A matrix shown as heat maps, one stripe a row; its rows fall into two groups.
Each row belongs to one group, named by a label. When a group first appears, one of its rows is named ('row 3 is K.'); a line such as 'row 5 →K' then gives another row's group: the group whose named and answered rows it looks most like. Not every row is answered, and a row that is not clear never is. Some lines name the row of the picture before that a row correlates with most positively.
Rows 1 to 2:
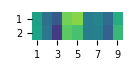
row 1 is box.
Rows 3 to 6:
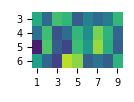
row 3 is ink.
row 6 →box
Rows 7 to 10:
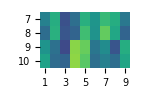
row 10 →box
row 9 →box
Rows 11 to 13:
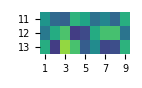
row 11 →box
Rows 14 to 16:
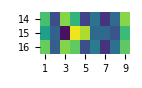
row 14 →ink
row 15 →box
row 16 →ink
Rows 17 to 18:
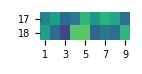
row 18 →box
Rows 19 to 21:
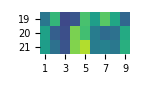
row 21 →box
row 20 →box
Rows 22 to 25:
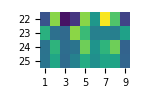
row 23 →box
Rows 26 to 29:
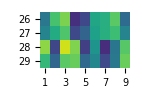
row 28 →ink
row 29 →ink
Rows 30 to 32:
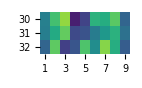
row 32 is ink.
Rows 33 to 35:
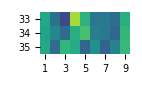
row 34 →box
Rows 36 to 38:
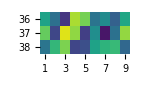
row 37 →ink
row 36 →box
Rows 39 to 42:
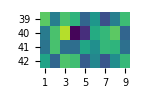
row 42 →ink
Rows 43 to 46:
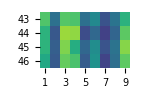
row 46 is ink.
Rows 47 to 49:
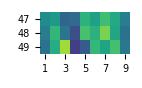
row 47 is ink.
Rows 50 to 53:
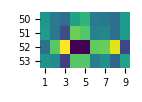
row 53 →box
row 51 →box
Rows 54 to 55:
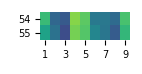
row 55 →box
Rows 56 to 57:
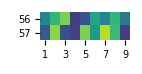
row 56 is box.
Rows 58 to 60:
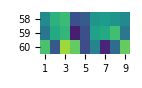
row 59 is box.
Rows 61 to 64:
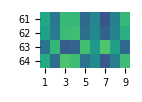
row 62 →ink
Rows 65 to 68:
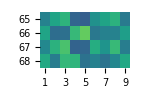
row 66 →box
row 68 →ink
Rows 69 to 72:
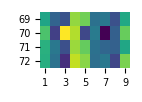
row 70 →ink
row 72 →box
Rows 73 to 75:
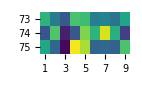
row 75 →box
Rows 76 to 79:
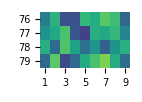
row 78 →ink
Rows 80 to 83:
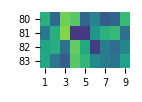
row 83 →box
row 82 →box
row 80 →ink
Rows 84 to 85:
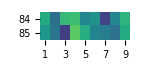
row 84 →ink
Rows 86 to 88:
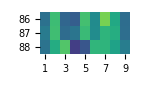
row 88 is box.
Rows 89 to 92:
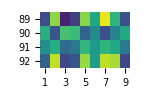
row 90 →ink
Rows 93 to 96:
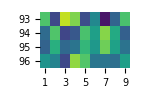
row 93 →ink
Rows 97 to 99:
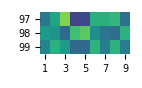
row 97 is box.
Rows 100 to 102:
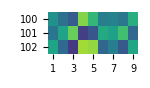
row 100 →box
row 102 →box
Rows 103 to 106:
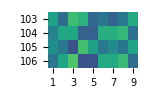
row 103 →ink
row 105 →box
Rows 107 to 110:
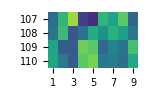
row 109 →box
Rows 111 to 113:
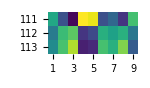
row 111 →box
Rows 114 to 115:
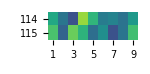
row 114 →box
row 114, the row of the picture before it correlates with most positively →111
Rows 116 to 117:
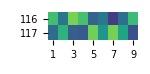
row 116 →ink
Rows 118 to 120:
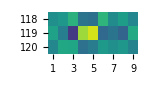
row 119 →box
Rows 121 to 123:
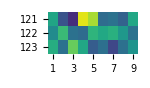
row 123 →ink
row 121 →box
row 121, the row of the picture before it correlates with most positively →119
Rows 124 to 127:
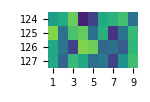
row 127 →ink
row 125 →ink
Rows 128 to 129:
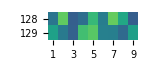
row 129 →box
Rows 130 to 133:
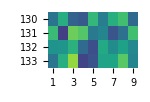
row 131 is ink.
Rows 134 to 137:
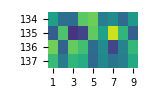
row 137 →ink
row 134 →box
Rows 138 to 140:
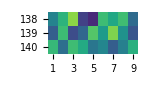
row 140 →ink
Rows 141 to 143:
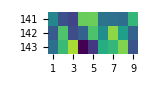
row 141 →box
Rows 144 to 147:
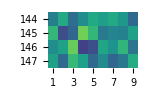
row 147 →ink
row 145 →box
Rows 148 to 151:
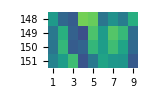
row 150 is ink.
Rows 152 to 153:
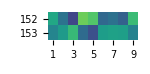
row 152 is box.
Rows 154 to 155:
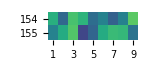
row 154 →ink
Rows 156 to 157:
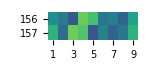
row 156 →box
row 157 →ink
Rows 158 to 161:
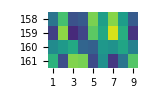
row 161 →ink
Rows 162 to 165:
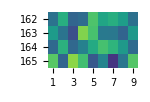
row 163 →box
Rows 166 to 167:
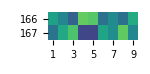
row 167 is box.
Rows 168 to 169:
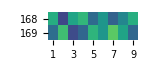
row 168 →ink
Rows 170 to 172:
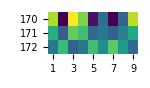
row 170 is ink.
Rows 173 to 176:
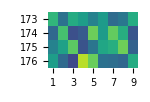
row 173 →ink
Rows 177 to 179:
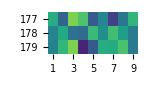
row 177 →ink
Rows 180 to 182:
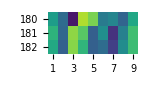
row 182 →ink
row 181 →ink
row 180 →box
